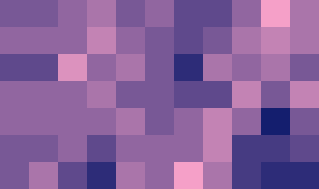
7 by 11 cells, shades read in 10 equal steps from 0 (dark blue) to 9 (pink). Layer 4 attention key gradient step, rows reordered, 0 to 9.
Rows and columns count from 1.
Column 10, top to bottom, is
9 7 6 4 0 2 1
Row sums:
54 57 51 53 51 45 44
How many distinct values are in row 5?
5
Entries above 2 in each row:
11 11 10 11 10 9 7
